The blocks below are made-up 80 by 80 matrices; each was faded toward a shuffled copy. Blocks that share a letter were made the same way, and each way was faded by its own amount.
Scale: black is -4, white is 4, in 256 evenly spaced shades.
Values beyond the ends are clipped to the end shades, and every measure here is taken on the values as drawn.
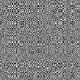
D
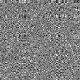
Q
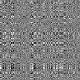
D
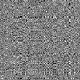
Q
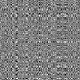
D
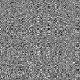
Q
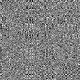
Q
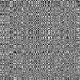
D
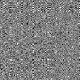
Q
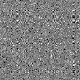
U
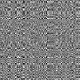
D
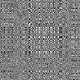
D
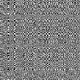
D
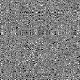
U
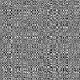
D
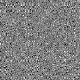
U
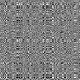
D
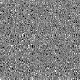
U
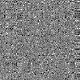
U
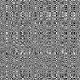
D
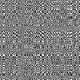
D
